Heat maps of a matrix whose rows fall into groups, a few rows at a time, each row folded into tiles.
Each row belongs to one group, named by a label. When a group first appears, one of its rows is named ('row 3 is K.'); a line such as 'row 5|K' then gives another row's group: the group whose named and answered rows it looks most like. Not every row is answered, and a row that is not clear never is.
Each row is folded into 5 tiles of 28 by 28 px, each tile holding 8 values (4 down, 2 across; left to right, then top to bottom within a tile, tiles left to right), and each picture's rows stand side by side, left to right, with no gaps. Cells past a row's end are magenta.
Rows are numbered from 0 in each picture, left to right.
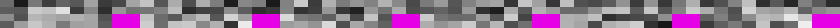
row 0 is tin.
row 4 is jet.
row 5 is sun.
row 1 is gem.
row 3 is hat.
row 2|hat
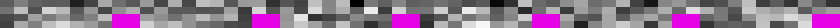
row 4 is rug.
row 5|sun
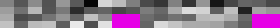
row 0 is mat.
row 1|tin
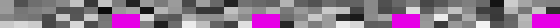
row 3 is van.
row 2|jet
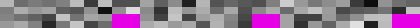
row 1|tin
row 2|rug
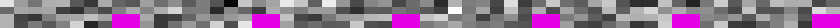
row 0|rug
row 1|mat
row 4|sun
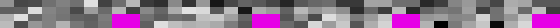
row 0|van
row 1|tin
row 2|van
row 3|van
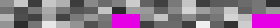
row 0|rug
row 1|sun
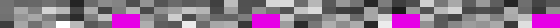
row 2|gem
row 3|gem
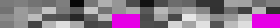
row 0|jet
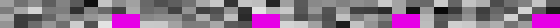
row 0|mat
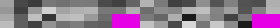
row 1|jet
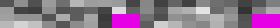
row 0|hat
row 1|tin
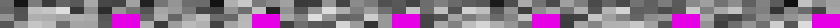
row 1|van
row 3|jet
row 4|jet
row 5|mat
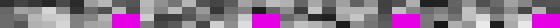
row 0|van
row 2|tin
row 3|van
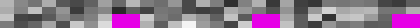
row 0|mat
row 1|gem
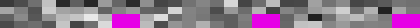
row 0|sun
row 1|van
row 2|tin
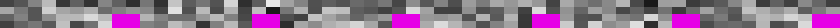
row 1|tin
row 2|jet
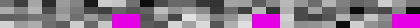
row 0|mat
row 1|van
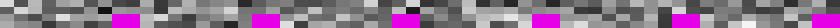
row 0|gem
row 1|sun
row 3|sun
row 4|hat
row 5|gem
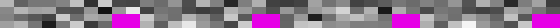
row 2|tin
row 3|gem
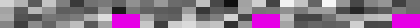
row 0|rug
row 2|rug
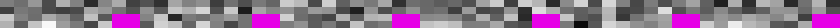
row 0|gem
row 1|tin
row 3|hat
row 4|rug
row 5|gem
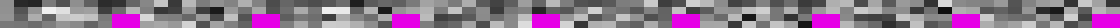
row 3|mat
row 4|van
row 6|mat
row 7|hat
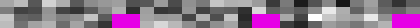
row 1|hat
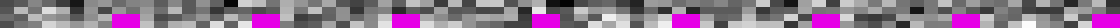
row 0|jet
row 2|mat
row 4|van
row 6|mat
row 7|gem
